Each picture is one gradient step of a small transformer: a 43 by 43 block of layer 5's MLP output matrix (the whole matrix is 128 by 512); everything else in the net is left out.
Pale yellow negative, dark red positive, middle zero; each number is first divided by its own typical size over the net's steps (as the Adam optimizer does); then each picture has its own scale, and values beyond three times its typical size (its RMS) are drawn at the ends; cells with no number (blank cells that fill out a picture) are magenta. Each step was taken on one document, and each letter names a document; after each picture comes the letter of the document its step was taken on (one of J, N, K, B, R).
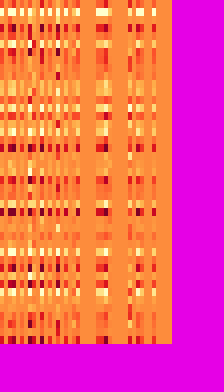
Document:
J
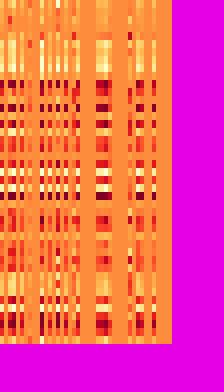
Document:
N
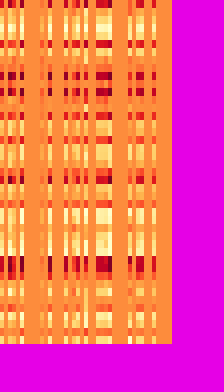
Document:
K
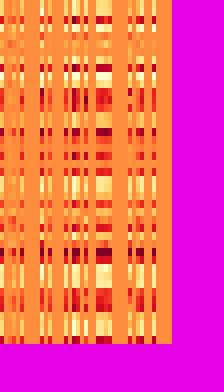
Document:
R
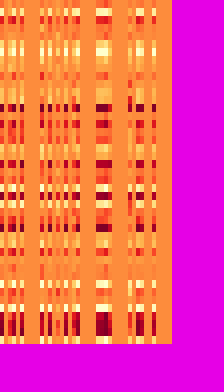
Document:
N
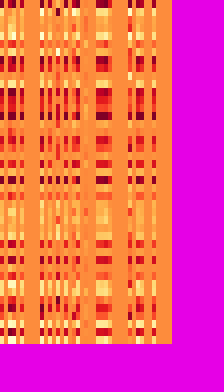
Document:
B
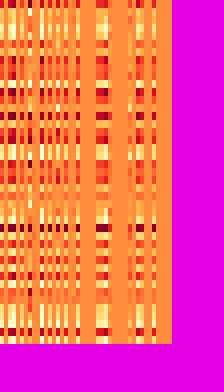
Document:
B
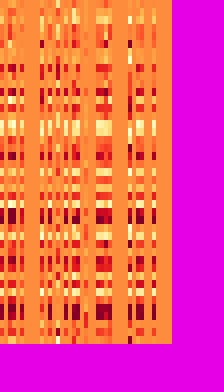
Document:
B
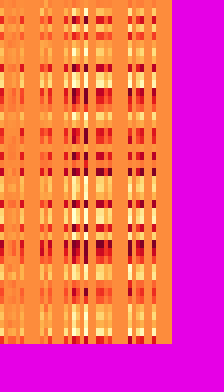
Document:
R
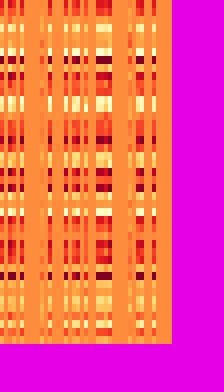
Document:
K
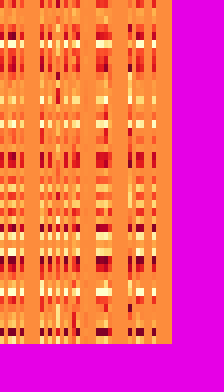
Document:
B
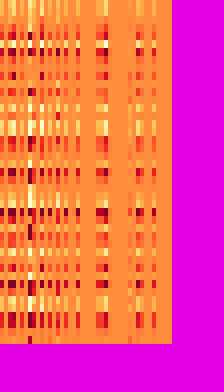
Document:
J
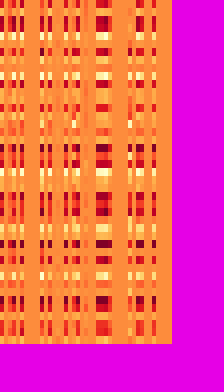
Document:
N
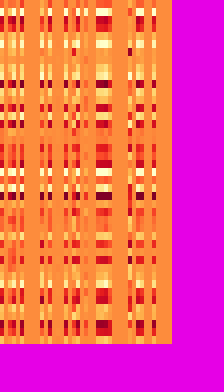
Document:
N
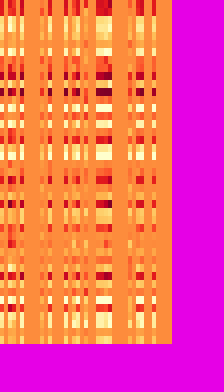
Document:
K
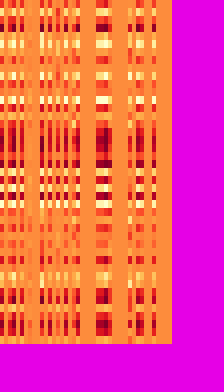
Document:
N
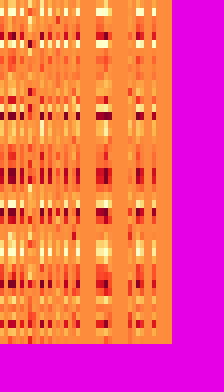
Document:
J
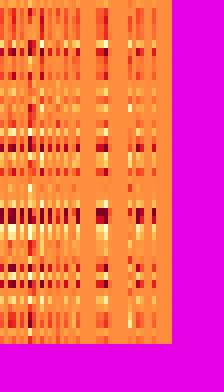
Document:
J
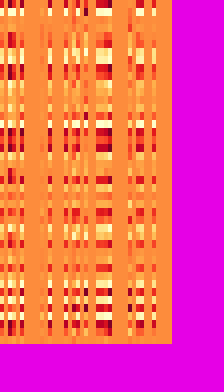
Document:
K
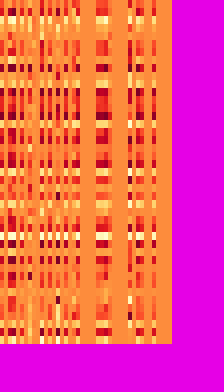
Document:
B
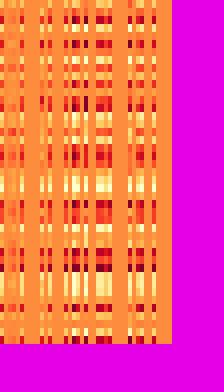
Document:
R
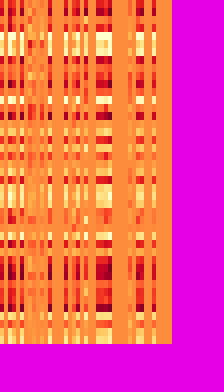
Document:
K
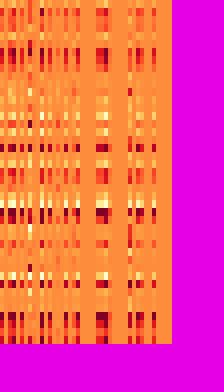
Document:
J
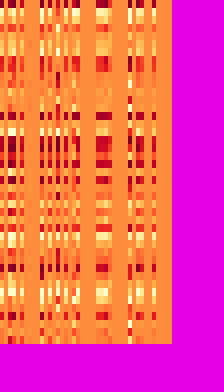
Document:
B
